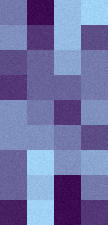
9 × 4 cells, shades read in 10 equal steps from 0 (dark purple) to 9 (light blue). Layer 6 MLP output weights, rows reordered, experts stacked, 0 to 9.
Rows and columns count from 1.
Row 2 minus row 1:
1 2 0 -6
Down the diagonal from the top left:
5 2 7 5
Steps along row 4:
up same up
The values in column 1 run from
1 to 6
